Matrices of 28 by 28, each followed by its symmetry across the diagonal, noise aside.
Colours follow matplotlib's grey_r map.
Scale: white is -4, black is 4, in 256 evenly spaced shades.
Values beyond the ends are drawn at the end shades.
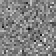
symmetric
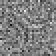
antisymmetric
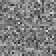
neither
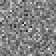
symmetric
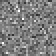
neither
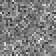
symmetric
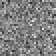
neither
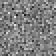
antisymmetric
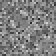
symmetric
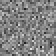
neither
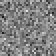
neither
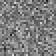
neither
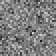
symmetric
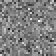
antisymmetric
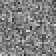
antisymmetric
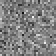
neither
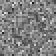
symmetric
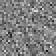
antisymmetric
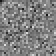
symmetric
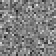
antisymmetric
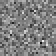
antisymmetric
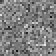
symmetric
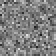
antisymmetric
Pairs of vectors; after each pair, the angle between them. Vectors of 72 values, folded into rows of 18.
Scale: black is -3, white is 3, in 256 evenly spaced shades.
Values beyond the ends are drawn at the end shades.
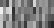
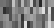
partly opposed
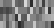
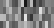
partly opposed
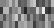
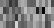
nearly opposite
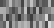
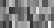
partly aligned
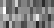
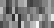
orthogonal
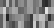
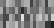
orthogonal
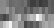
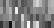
partly opposed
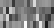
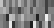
partly opposed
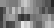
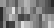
nearly parallel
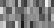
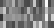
partly aligned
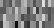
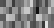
orthogonal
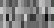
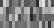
partly aligned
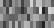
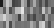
partly opposed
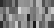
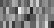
partly aligned
